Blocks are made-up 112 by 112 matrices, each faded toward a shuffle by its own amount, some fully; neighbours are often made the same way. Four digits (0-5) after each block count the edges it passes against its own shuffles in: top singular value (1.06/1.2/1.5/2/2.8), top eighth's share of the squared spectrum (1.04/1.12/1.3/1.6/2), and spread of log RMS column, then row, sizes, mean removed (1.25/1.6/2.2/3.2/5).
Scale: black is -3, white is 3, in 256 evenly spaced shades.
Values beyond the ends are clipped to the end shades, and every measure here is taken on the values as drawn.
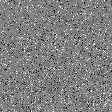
3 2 0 1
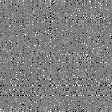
5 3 2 2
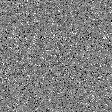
1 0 0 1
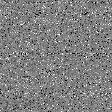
1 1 0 2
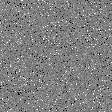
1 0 0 0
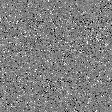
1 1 0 1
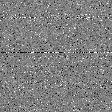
3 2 0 3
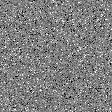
1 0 0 0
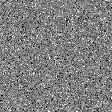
3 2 0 0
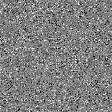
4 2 1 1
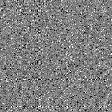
4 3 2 2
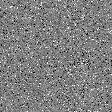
0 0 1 0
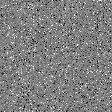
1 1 1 0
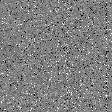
2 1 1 0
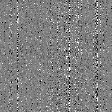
3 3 4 0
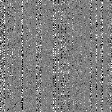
3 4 4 0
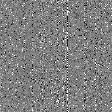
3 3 3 0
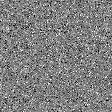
2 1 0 0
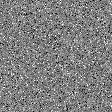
0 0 0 0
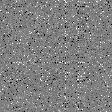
4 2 1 1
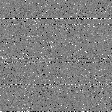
3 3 0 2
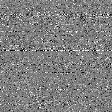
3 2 0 3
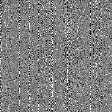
2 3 4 0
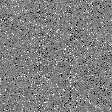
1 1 1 0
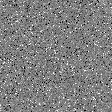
0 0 0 0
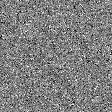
1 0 0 0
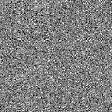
4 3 2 2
